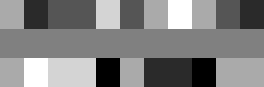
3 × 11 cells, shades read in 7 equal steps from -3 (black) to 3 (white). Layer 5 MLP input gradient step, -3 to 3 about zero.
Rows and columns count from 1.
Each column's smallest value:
0 -2 -1 -1 -3 -1 -2 -2 -3 -1 -2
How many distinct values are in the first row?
5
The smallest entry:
-3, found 2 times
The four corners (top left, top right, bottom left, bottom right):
1 -2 1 1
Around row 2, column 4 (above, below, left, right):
-1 2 0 0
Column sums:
2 1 1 1 -1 0 -1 1 -2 0 -1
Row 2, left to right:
0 0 0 0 0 0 0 0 0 0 0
